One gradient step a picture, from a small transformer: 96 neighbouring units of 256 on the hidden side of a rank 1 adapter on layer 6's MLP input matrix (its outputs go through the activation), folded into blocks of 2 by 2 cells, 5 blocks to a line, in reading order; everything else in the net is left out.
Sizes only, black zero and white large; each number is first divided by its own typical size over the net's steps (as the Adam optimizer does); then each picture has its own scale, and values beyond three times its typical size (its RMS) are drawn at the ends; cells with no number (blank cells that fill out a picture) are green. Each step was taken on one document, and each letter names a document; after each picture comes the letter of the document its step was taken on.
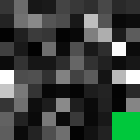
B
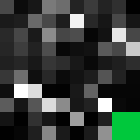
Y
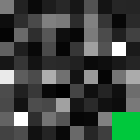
B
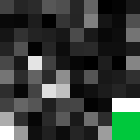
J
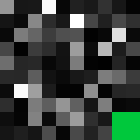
Y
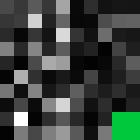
B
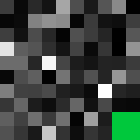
J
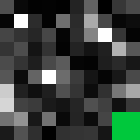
B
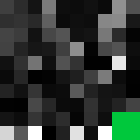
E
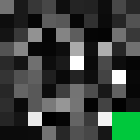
Y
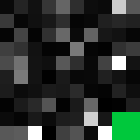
E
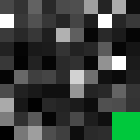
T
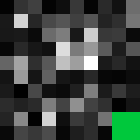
T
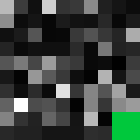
J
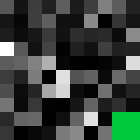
J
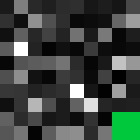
T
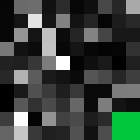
B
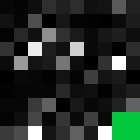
E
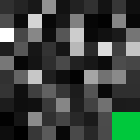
Y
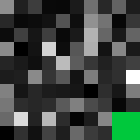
B
